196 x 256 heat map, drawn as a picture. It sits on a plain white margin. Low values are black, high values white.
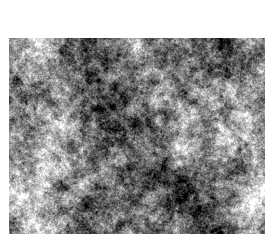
Mirror symmetry: none. Stripes: none. Slope: none. Odd rows or columns: none.
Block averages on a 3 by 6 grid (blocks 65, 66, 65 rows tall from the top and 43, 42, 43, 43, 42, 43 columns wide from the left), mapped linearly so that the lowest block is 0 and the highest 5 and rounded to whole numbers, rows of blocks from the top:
3 1 1 2 2 2 | 3 3 0 2 3 4 | 5 2 1 1 0 4
